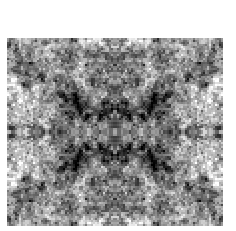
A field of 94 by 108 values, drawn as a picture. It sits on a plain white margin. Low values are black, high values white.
The values follow a bell shape. The texture is blotchy. It mirrors both left to right and top to bottom. Overall the values sit about 50% of the way up the scale.
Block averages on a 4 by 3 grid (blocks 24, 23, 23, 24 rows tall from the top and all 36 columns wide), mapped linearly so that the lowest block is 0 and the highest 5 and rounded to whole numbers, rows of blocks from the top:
5 5 5
5 0 5
5 0 5
5 5 5
